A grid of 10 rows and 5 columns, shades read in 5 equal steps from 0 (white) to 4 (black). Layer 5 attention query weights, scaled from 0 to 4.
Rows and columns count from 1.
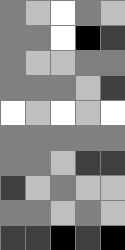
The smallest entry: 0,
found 5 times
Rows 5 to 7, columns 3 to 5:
0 1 0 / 2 2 2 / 1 3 3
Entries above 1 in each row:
2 4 3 4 0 5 4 2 3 5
